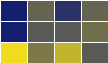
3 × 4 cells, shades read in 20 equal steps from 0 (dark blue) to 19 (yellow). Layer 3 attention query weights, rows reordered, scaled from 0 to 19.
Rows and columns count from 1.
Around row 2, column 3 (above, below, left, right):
2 15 6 8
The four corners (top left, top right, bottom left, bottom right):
0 7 19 6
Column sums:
19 22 23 21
